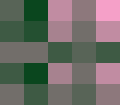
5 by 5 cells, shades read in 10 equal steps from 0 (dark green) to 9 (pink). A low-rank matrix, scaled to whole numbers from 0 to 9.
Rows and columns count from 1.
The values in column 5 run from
2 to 9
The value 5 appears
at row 1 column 4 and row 5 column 5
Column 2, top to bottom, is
0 1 4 0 2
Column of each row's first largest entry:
5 5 1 5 5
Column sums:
15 7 25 19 30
